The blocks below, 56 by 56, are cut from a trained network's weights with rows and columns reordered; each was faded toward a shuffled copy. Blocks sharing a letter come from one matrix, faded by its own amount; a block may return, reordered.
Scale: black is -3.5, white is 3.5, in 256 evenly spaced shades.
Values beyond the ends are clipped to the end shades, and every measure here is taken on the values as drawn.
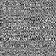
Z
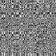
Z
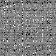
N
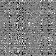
N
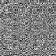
Z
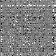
N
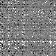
N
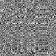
Z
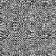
Z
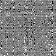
N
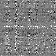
N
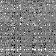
N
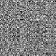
Z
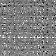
N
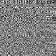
Z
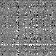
N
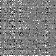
N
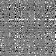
N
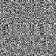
Z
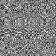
Z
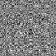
Z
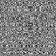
Z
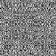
Z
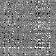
N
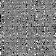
N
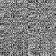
Z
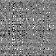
N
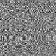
Z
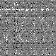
N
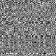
Z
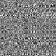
Z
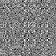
Z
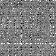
N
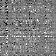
N
